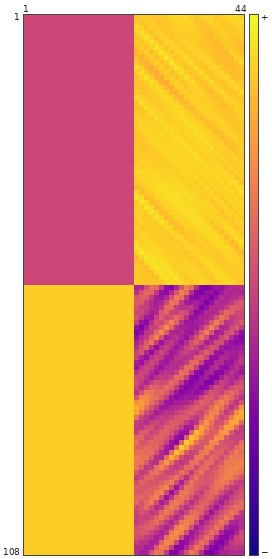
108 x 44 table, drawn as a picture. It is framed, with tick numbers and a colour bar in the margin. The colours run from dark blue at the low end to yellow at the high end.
It is made of 2 by 2 panels. Panel 1,1: middling, flat. Panel 1,2: very high, slanting down to the right, faint in contrast. Panel 2,1: very high, flat. Panel 2,2: middling, slanting up to the right, strong in contrast.
